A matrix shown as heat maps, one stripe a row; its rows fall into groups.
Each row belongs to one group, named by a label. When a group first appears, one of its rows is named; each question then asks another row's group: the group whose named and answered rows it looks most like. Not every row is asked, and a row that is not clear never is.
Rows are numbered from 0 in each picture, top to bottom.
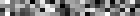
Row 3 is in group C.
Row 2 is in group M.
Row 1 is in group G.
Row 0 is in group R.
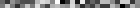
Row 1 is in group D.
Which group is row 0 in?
C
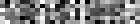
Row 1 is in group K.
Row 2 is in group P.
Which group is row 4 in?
C
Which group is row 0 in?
C
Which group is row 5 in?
R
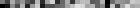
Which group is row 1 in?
K
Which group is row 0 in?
K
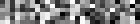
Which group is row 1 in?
M
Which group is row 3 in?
G
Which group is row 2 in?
D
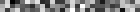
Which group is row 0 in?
M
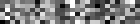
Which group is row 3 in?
P
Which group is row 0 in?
P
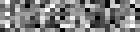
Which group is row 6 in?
P
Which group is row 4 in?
R
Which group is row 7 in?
K
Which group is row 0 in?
D
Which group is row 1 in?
M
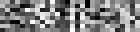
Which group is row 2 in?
M
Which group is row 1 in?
C
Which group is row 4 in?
P
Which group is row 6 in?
C
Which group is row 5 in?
M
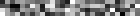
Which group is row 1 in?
M
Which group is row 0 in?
G
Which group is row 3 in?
R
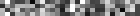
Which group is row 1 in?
G
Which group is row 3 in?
G
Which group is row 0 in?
C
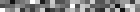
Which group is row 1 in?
P
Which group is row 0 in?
M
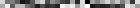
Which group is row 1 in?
P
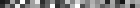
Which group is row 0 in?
K
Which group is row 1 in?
M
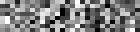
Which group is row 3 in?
C
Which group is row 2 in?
G
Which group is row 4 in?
G
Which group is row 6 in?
D
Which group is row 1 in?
K
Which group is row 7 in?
R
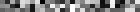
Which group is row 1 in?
D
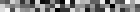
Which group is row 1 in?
R
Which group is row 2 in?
G
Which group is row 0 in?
K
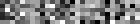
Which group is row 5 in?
D
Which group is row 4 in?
M
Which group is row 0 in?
K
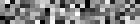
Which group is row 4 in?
M
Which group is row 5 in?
K
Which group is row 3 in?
D
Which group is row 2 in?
D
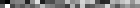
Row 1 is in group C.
